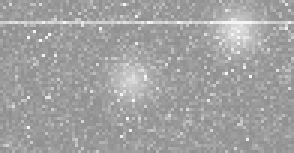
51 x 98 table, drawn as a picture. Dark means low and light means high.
Mirror symmetry: none. Bumps: two. Histogram: skewed, a long tail of high values. Odd lines: row 8.
